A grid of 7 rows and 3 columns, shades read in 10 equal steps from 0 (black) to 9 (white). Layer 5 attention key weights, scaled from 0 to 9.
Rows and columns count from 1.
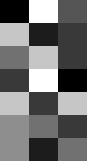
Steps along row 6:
down down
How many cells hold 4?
3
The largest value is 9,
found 2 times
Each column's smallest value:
0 1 0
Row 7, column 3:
4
